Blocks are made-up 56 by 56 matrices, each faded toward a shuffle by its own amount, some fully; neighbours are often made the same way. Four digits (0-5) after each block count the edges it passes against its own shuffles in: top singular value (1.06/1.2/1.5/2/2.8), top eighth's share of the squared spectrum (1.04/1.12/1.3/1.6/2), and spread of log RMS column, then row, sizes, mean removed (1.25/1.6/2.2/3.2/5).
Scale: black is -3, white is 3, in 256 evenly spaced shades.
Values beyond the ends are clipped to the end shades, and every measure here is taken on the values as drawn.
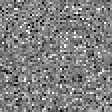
3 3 1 2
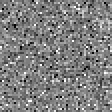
2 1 0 0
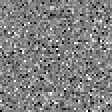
1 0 0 0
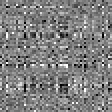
4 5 3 3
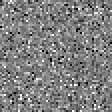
2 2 0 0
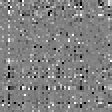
4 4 2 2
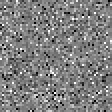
3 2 0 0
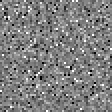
1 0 0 0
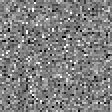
3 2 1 1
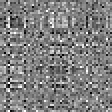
5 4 3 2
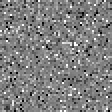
0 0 0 0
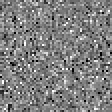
3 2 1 1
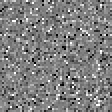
2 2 0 0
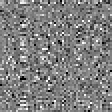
4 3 2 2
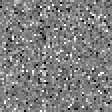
2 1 0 0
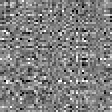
4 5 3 3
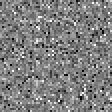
2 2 0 0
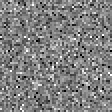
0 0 0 0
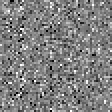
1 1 2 0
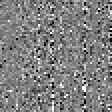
2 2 3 0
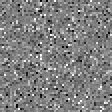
0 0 0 0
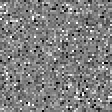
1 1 0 0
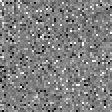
0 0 0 0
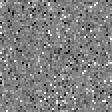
0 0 0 0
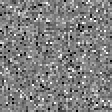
0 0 0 0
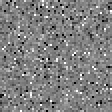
0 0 0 0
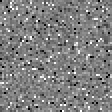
0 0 0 0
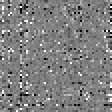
2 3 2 2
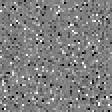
2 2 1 0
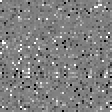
3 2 1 1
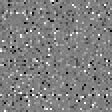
3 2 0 1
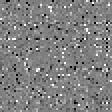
3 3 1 1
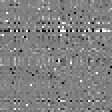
4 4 1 2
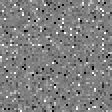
2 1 0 0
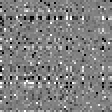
4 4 3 3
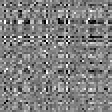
5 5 3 3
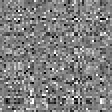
4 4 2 2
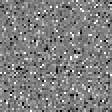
2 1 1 0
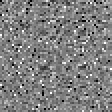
3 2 0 1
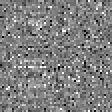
3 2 1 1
